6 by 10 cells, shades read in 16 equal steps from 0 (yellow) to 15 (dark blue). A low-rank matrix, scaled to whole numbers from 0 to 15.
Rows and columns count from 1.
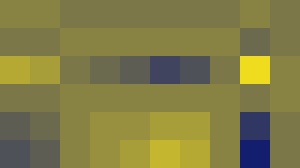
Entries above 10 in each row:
0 0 2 0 1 2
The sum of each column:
48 47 44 43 43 42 42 44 52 46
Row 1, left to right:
7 7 8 8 8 8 8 8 7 8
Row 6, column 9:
15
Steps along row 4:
same down same same same same same up down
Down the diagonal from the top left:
7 8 8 7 6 3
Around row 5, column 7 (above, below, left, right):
7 4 5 7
